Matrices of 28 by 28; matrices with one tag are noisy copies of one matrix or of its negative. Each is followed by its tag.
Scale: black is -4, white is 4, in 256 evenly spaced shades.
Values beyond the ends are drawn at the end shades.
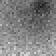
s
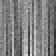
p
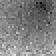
s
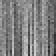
p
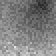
s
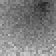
s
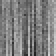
p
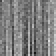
p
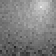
s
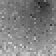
s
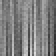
p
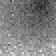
s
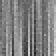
p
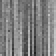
p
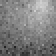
s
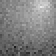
s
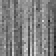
p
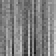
p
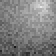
s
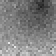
s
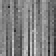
p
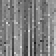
p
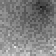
s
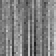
p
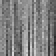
p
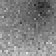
s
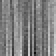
p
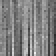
p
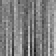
p
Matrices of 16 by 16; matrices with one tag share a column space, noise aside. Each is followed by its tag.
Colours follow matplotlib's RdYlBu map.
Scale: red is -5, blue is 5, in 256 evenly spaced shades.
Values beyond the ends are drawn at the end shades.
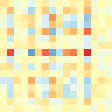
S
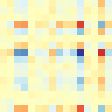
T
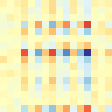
T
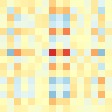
S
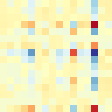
T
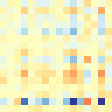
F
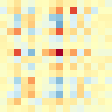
S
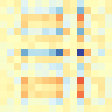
S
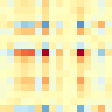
T
